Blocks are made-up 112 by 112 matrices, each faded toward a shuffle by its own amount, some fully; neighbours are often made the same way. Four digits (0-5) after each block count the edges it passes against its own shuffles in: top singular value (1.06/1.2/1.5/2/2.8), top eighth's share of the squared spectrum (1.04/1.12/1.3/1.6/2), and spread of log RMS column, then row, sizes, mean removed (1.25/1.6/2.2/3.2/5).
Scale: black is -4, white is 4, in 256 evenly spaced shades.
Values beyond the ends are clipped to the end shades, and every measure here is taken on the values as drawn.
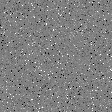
0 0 0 0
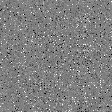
3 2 1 1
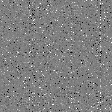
3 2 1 1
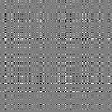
5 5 4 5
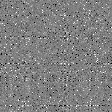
4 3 1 2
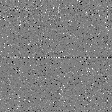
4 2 1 1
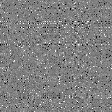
4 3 2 2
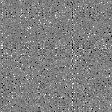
4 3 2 2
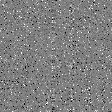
3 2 1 1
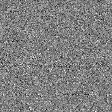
0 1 0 2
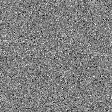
0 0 0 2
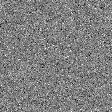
0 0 0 0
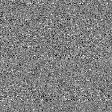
1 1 0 3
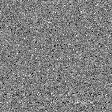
1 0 0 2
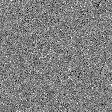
0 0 0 0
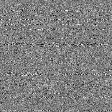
1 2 0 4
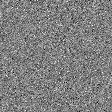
0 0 0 0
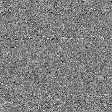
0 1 0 3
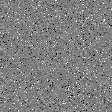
2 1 0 0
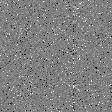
3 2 1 0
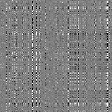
5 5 4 3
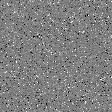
1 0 0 0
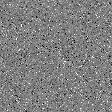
2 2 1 0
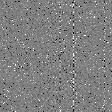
4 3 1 0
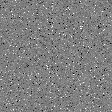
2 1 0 0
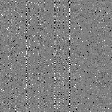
5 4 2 1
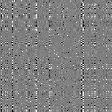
5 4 3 3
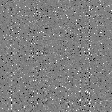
4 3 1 1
